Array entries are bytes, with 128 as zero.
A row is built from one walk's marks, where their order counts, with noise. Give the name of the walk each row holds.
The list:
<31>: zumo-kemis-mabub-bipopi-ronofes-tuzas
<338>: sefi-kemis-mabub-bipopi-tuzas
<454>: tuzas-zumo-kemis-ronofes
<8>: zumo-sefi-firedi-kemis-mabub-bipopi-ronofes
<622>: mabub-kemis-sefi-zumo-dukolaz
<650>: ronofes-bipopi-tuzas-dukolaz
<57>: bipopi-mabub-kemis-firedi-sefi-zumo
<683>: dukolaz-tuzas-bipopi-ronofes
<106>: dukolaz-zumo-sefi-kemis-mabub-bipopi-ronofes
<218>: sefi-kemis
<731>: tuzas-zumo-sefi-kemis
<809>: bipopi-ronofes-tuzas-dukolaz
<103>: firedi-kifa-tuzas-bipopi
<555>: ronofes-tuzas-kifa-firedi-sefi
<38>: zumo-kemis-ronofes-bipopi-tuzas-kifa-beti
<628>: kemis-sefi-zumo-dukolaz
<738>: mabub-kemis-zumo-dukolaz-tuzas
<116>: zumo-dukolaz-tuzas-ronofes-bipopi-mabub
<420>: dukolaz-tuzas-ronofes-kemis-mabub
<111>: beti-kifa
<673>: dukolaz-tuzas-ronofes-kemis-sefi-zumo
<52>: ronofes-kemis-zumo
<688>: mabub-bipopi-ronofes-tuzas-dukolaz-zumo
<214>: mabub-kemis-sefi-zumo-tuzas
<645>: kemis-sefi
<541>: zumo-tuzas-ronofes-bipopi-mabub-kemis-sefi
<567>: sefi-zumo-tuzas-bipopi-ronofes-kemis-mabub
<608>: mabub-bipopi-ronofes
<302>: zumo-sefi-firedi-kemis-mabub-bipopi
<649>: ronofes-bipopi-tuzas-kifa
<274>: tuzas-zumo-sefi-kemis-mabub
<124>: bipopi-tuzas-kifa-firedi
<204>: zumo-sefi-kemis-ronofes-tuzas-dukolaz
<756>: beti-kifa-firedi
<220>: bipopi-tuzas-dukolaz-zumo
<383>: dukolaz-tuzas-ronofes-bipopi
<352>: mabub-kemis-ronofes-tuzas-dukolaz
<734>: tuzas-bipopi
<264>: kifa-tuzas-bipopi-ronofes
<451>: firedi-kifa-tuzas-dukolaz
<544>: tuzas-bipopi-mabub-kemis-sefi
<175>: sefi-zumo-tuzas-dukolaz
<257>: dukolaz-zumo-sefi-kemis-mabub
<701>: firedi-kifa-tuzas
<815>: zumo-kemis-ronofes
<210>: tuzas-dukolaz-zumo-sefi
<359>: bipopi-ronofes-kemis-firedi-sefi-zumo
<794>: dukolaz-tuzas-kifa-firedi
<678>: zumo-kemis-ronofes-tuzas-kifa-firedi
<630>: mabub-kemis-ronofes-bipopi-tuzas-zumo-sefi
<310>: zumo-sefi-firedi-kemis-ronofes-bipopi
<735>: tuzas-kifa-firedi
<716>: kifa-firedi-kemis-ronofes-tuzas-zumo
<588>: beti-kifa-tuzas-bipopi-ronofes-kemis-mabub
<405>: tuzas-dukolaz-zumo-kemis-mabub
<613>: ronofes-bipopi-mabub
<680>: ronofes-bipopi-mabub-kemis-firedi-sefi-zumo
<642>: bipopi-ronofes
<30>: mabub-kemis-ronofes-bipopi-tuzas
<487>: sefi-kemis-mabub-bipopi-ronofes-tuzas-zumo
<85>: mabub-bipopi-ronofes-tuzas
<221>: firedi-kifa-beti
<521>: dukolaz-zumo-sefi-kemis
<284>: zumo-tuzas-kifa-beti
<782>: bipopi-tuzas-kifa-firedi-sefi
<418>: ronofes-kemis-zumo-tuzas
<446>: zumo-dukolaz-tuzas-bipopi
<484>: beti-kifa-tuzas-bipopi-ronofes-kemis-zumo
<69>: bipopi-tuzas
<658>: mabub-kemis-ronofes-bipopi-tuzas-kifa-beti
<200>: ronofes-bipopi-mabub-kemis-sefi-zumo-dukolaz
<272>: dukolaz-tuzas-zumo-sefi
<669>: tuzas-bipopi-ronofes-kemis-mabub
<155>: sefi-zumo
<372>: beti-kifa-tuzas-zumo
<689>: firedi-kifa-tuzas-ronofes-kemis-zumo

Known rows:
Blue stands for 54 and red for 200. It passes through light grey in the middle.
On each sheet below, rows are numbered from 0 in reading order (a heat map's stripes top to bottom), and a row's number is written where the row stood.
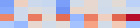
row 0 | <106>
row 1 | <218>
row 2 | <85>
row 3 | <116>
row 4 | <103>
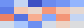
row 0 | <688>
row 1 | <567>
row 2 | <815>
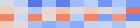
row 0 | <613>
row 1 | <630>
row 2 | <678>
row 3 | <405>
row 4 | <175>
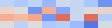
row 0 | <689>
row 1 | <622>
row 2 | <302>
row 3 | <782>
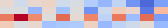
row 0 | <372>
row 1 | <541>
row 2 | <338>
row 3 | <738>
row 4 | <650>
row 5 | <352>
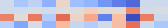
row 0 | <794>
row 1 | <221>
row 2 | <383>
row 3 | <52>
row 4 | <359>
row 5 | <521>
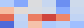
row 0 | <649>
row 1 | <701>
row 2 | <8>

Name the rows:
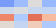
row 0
<642>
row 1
<446>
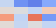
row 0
<420>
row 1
<809>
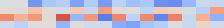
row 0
<731>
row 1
<454>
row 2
<555>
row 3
<155>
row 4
<735>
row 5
<220>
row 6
<310>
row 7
<200>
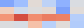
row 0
<588>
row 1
<451>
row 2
<608>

